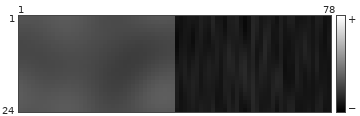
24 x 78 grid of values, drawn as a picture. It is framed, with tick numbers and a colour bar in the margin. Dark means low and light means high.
The table splits into one row of 2 panels. Panel 1,1: low, smooth, faint in contrast. Panel 1,2: very low, streaked downward, faint in contrast.
